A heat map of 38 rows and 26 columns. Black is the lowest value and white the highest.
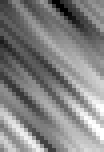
Histogram: bell-shaped. Average level on the scale: 50%. Ninth with the highest average: bottom right. Grain: diagonal, down to the right. Slope: up to the bottom right.
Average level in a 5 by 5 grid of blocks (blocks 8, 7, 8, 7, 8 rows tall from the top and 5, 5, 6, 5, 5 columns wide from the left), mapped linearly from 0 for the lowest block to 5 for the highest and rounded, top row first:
12102 | 01332 | 11134 | 31335 | 43245
